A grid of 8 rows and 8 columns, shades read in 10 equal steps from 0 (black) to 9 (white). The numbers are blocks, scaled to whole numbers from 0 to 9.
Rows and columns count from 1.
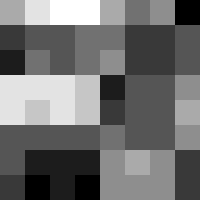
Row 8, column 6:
5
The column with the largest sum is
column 3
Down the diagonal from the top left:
6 3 3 7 2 3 5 2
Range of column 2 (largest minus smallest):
8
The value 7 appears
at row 4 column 4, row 5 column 2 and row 5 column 4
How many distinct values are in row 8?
4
